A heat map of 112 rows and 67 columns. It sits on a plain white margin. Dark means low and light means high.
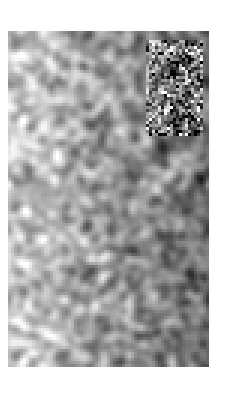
The top right is the roughest part. In the top right lies a patch that is rougher than the rest. Values rise toward the left. Overall the values sit about 60% of the way up the scale. The texture is blotchy. No single row or column stands out from its neighbours.
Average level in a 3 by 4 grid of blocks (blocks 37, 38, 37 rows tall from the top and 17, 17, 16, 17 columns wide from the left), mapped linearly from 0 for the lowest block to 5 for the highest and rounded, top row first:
5320
5321
5320
